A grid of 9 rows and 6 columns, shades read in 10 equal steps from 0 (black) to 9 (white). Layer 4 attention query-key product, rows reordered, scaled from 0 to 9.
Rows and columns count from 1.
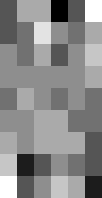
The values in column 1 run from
3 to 9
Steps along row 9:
down up up down down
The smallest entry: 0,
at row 1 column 4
